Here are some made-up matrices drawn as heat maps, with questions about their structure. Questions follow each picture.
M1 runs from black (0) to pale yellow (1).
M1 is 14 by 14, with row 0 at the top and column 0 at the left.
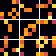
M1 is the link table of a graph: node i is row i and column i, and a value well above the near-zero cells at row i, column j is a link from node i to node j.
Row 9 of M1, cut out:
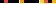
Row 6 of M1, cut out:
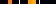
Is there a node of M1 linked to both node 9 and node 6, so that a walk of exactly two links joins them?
no
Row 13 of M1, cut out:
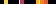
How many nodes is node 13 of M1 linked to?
5
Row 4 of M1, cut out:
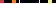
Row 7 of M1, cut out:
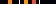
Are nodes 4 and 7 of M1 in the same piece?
yes
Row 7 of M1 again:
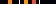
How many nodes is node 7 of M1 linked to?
3
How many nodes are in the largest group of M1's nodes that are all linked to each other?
6
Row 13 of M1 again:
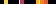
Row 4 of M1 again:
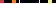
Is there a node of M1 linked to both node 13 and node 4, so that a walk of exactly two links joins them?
no
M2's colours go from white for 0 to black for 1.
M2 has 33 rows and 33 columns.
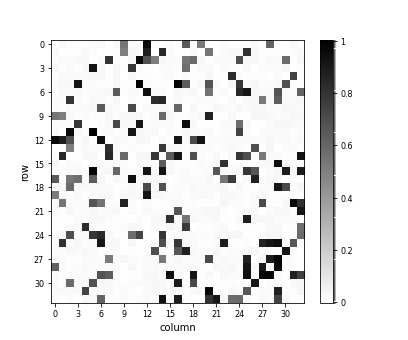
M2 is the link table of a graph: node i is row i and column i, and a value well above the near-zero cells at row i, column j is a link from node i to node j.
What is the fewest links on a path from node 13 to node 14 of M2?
1
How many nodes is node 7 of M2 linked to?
5
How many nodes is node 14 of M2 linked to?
11
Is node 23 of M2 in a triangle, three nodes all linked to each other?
no
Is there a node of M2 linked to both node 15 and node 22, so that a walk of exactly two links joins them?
no
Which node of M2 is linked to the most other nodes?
node 14
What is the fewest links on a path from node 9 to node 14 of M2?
1
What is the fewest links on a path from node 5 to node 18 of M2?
2
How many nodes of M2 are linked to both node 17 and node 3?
2
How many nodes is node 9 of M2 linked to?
4
